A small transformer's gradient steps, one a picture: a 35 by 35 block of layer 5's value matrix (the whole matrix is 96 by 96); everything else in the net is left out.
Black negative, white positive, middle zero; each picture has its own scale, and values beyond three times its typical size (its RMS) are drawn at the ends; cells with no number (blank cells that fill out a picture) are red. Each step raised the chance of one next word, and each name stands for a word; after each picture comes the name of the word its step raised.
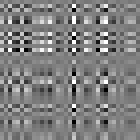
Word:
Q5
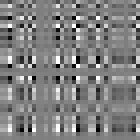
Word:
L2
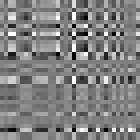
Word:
Q5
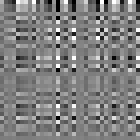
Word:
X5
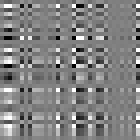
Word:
L2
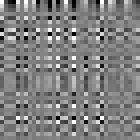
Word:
X5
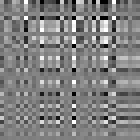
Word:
X5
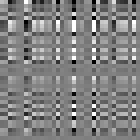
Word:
X5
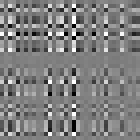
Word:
Q5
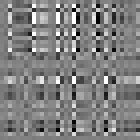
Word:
Q5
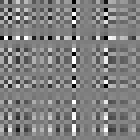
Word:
L2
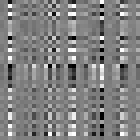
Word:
L2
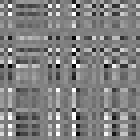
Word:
L2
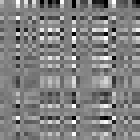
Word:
X5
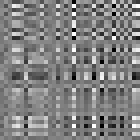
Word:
L2
